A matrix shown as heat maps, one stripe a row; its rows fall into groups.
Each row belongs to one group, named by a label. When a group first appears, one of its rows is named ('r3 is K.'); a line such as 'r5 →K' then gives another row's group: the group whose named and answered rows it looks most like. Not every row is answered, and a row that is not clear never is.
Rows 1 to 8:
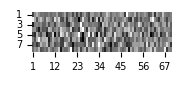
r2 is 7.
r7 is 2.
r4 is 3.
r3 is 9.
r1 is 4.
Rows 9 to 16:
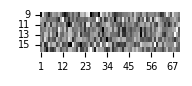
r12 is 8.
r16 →3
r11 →2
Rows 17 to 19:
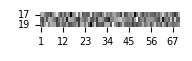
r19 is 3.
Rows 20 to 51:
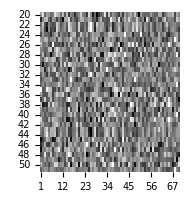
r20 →7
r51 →8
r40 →8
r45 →2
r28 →8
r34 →8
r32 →3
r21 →9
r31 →2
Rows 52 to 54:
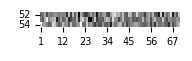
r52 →4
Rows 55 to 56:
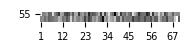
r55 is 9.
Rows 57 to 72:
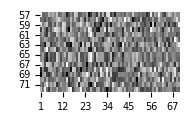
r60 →7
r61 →3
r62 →8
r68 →2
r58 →8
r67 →7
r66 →3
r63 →2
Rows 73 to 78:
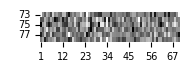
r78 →2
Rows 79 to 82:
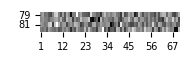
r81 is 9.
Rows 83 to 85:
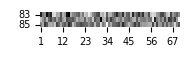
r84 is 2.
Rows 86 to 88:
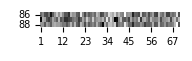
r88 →8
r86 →8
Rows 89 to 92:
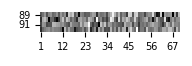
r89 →4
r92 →9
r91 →7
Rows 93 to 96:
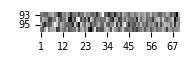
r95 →8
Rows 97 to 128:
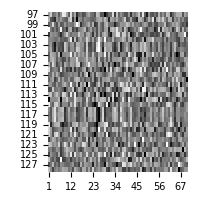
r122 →4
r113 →7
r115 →7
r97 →7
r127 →4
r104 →3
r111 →4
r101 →8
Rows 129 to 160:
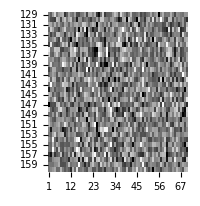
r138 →4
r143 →7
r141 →8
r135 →7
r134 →9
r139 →7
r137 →7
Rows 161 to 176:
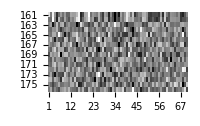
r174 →7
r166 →3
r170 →4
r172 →8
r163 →2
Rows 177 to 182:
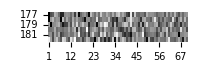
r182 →7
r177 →2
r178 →9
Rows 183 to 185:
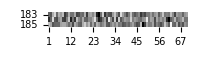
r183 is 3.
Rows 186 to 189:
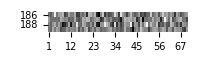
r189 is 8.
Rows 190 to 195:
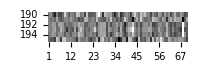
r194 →8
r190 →3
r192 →8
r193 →8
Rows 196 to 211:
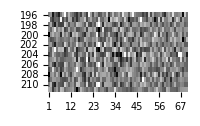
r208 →9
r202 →3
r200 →9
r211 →2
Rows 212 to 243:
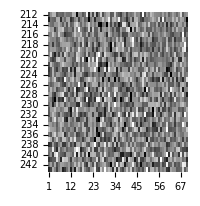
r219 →8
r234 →8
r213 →2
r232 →9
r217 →8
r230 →2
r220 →3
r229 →3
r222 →7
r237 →7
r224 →4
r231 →9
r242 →8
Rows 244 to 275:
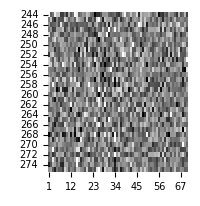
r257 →7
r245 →3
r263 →9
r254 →7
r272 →2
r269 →2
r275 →3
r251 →4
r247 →2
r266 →3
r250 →8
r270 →8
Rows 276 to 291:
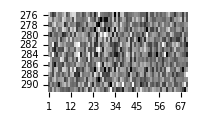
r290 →8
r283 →3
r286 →3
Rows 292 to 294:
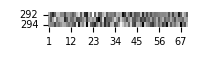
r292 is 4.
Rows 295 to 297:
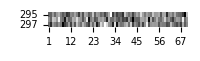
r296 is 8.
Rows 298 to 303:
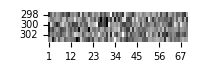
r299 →7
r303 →2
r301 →2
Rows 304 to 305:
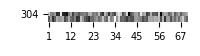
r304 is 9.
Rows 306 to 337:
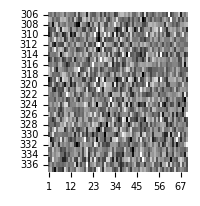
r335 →4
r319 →9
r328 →7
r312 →3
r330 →4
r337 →3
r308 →2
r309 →9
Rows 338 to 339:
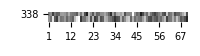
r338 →8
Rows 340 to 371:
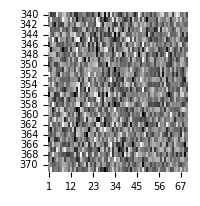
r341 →7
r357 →3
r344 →7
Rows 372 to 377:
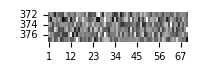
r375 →2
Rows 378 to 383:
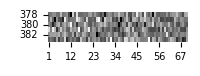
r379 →3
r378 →9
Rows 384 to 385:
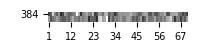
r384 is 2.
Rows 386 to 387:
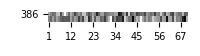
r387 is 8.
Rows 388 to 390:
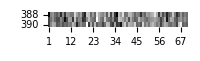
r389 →9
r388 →9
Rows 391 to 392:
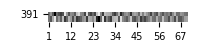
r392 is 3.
